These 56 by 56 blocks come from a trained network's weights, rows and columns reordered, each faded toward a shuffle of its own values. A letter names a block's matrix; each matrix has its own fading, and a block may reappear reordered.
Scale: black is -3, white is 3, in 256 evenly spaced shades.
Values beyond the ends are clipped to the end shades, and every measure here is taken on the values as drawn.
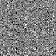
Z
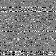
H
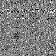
Z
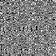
Z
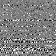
H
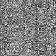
Z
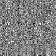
Z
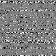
H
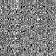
Z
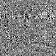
Z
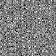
Z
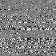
H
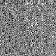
Z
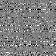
H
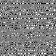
H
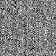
Z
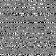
H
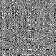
Z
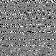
H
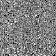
Z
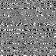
H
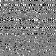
H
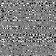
H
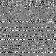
H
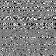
H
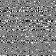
H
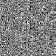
Z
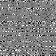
H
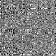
Z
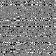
H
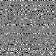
H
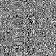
Z
